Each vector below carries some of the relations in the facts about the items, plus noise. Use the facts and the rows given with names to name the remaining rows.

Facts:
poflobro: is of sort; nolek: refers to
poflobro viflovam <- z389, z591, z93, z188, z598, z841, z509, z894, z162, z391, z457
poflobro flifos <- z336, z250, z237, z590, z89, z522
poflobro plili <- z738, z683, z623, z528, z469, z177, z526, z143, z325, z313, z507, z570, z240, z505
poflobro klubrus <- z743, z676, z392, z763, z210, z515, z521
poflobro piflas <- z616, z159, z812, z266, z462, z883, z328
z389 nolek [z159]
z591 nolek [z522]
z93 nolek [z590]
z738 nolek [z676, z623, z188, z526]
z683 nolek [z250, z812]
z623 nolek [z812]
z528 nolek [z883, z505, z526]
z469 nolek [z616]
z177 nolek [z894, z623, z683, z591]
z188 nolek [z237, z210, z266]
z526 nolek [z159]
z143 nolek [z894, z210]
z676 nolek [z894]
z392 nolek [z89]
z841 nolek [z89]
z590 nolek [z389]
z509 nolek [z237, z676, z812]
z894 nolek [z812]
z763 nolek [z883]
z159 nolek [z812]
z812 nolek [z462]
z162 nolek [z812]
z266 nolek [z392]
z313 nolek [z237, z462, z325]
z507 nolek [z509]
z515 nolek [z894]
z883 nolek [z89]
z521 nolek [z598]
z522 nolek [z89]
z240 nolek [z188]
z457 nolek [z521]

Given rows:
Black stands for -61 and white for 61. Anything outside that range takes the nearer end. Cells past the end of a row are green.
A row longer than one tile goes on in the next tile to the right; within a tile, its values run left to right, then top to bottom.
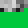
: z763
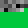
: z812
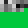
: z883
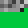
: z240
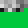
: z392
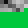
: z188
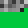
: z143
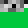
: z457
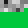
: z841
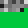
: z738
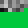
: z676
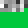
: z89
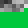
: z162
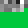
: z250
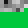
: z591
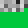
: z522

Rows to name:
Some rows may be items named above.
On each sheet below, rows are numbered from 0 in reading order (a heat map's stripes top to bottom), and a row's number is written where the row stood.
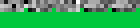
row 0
z598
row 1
z676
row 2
z250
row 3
z743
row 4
z743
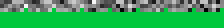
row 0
z93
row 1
z894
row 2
z188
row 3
z328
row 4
z469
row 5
z526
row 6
z240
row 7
z469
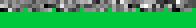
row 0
z210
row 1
z159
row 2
z515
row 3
z526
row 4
z883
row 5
z521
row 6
z616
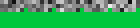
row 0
z325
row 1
z570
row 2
z528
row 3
z391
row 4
z336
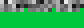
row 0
z883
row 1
z623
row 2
z266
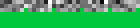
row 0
z389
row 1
z237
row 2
z505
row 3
z590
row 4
z188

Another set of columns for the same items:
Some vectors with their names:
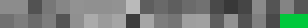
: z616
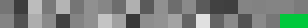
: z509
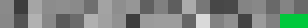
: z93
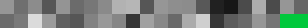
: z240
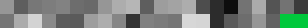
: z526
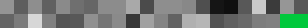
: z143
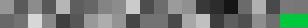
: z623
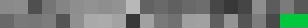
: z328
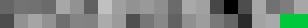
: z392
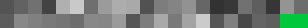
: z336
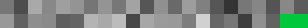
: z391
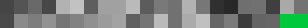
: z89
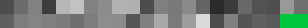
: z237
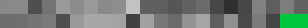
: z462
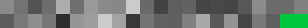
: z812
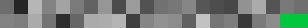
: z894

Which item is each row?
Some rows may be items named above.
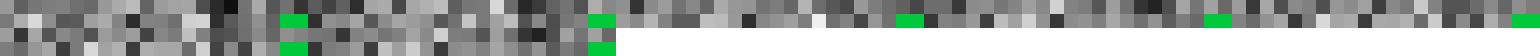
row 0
z526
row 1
z522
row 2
z389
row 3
z883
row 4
z591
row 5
z591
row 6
z883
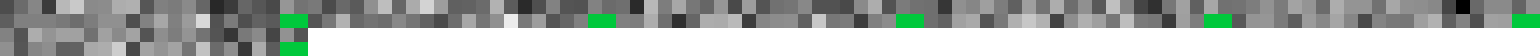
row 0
z237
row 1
z590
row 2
z894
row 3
z841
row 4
z763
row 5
z598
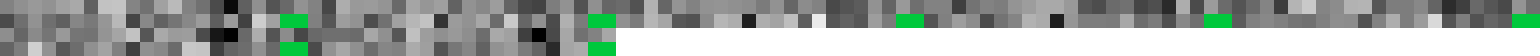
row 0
z521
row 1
z457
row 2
z188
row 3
z266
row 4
z237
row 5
z528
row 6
z392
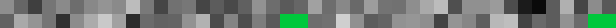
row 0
z159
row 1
z469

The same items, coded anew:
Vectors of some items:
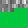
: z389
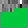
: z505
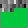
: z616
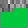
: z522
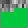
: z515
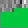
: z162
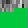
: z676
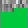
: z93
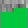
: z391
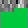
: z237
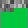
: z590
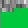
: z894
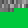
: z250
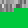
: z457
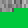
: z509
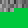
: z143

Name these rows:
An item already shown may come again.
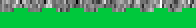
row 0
z93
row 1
z237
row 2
z159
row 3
z526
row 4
z591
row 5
z392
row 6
z763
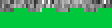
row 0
z590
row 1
z521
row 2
z188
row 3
z526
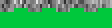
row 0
z763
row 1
z266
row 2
z528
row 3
z841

